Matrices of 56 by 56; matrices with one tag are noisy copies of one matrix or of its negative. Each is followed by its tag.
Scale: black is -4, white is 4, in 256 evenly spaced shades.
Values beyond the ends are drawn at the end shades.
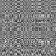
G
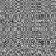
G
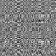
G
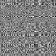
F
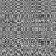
G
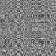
G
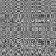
G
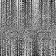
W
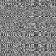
F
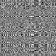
F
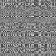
F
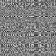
F
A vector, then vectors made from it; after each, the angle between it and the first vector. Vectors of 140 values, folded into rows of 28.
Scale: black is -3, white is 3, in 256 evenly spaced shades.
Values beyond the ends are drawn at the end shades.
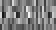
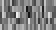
nearly opposite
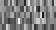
orthogonal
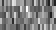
partly aligned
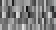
nearly opposite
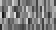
nearly parallel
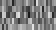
nearly opposite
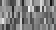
orthogonal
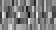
nearly opposite
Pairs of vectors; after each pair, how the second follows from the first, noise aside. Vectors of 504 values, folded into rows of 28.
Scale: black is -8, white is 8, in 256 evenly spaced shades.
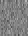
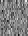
scaled up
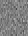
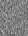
wrapped around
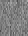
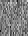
scaled up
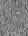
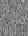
wrapped around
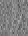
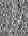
scaled up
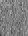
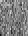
scaled up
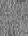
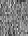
scaled up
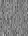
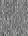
negated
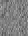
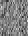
scaled up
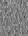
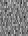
scaled up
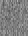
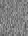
wrapped around
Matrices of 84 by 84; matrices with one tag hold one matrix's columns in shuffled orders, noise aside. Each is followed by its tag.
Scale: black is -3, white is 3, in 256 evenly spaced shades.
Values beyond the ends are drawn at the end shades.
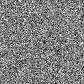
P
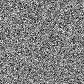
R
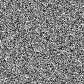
R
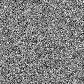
P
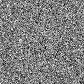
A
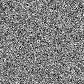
R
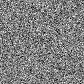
R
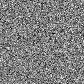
R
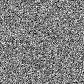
P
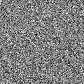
P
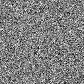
A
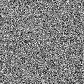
P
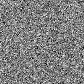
A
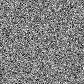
R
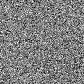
P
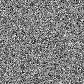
P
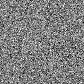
A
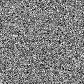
P
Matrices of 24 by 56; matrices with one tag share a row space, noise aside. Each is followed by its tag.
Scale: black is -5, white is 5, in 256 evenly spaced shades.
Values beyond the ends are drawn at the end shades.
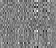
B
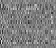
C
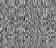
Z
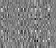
B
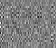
C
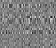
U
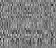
C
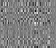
B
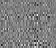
B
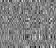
U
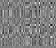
U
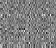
Z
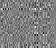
B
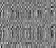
C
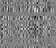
B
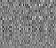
U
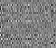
C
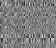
Z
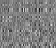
U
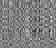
U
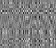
U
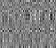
U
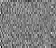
C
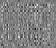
B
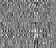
B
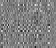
B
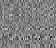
U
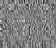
Z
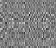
Z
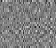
U
